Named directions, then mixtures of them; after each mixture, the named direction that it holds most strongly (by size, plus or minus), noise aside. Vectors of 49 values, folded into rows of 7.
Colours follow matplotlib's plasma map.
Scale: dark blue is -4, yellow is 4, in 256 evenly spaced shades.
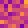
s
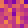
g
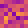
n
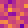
s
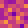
g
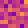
s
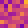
s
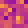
g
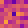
g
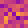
n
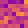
n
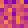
g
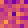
g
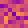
n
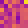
g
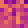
g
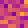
s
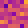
s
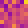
s
